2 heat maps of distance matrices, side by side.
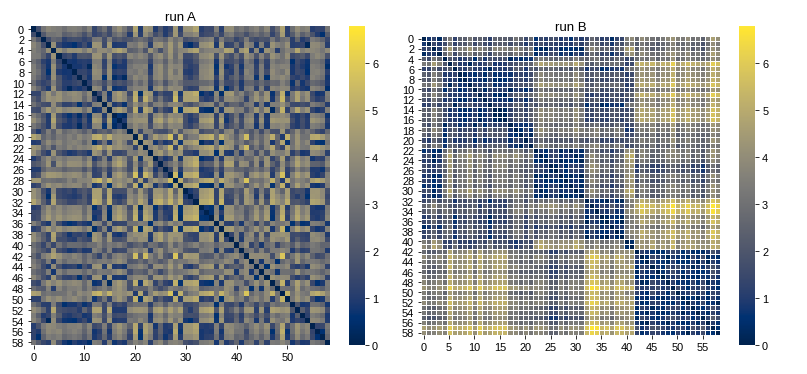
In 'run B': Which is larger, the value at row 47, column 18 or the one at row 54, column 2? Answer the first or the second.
the first
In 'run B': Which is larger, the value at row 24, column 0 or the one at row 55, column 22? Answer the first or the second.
the second
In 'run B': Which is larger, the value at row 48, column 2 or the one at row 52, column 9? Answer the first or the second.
the second
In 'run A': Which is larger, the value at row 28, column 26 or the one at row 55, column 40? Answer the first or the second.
the first
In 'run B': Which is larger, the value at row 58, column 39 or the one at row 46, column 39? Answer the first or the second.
the first
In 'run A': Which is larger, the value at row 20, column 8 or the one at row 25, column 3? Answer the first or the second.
the second
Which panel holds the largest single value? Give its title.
run B
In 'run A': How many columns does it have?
59
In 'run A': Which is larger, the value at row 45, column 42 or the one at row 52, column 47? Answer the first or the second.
the second
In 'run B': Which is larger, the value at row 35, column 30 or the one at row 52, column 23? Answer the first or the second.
the second
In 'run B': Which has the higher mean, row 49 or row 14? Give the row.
49
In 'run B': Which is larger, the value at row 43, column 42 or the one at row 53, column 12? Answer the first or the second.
the second
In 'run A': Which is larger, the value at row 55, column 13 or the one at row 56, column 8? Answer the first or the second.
the second
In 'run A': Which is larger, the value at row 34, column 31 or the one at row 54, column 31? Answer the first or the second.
the first
